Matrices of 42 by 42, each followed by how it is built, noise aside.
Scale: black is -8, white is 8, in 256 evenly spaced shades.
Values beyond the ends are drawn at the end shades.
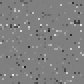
sparse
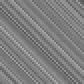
Toeplitz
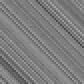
Toeplitz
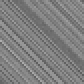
Toeplitz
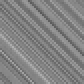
Toeplitz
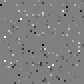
sparse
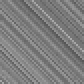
Toeplitz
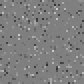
sparse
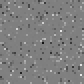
sparse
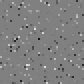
sparse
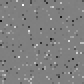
sparse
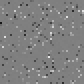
sparse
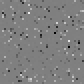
sparse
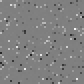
sparse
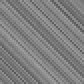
Toeplitz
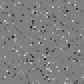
sparse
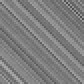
Toeplitz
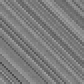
Toeplitz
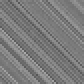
Toeplitz
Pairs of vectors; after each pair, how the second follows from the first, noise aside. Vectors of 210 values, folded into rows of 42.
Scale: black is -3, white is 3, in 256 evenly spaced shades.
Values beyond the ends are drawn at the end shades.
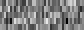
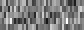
negated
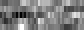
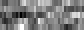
copied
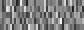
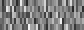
copied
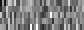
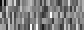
copied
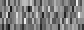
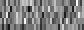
copied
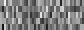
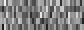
copied
